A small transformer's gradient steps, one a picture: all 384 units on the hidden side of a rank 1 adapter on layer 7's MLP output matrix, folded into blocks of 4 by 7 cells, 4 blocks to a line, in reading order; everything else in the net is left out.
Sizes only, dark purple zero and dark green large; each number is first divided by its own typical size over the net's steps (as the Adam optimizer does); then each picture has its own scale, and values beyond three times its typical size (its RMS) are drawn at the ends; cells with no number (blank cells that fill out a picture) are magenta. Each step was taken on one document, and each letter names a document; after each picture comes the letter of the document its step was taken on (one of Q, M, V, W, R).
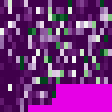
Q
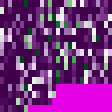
Q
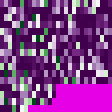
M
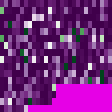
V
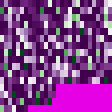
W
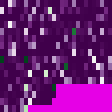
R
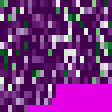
W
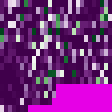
Q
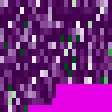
V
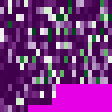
Q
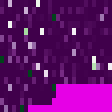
R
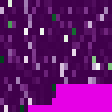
R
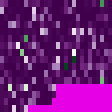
V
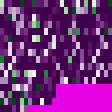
M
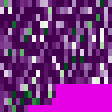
V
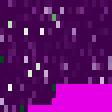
R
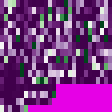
Q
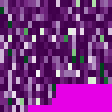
V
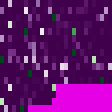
R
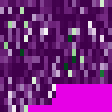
V
